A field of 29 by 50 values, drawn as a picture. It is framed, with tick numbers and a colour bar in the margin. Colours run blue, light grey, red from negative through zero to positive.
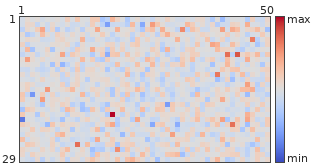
Mirror symmetry: none. Slope: none. Average level on the scale: 50%. Grain: fine. Stripes: none. Odd rows or columns: none. Histogram: heavy tails on both sides.
